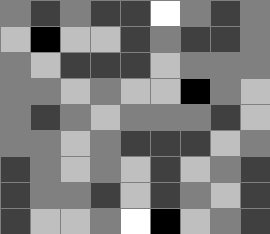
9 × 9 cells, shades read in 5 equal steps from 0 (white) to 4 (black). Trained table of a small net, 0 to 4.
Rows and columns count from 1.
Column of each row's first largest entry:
2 2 3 7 2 5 1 1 6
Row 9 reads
3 1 1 2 0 4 1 2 3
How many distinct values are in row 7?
3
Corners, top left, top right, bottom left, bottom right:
2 2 3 3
